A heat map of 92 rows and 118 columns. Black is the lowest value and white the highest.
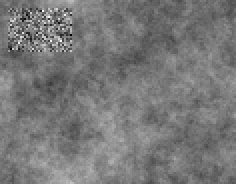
The top left is the roughest part. In the top left lies a patch that is rougher than the rest. A few values lie far out on both sides of the bulk. Overall the values sit about 50% of the way up the scale.
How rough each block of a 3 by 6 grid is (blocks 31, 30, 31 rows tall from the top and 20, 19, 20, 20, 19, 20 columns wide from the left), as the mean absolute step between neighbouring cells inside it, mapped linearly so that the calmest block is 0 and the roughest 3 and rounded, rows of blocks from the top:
3 3 0 0 0 0 / 0 0 0 0 0 0 / 0 0 0 0 0 0
